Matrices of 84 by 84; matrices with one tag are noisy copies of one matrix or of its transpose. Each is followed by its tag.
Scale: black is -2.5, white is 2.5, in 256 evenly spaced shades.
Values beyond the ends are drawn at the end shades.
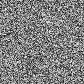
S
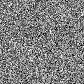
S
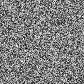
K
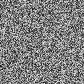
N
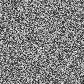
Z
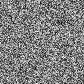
K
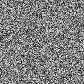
S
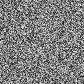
Z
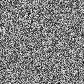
N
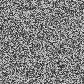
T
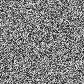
N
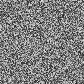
Z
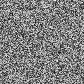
T
